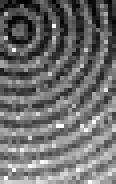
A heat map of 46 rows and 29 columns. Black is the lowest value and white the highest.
No single row or column stands out from its neighbours. Rings spread out from the top left. The field climbs toward the bottom. The values follow a bell shape.
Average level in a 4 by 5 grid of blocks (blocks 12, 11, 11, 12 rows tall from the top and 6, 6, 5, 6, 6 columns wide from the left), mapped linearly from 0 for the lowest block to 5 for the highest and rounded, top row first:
0 0 0 1 0 | 2 2 2 2 2 | 3 3 3 4 4 | 5 5 5 5 5
